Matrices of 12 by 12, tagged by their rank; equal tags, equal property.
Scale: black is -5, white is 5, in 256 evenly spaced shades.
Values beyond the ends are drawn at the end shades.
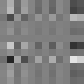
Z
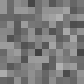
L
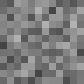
L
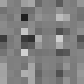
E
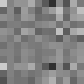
E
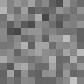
L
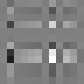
Z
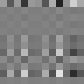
Z
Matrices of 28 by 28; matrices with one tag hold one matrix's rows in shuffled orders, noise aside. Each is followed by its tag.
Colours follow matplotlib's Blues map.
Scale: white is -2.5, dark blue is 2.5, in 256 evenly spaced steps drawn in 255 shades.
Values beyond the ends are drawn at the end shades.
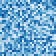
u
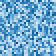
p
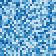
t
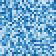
u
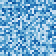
u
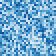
t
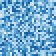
u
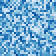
t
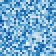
t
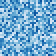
p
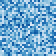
u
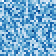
p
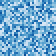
p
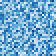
p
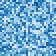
t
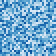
t
